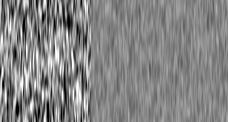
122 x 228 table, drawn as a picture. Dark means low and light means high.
Mirror symmetry: none. Seam: vertical, 40% of the way across, the right part calmer. Grain: streaks running down. Ninth with the highest average: middle left. Average level on the scale: 50%.
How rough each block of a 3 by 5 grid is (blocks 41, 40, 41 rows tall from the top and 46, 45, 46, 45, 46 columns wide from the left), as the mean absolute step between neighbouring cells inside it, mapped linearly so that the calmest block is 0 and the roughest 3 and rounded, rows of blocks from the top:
3 3 0 0 0
3 3 0 0 0
3 3 0 0 0
